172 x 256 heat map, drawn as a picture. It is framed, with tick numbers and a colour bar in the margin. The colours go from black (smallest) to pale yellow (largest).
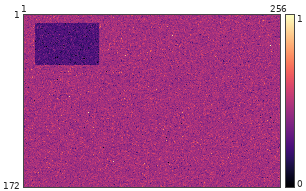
Stripes: none. Odd patch: lower, in the top left. Histogram: skewed, a long tail of low values. Ninth with the lowest average: top left. Mirror symmetry: none.
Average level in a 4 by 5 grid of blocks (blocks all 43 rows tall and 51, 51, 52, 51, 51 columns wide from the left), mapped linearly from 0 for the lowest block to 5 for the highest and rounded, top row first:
0 2 5 5 5 / 4 4 5 5 5 / 5 5 5 5 5 / 5 5 5 5 5
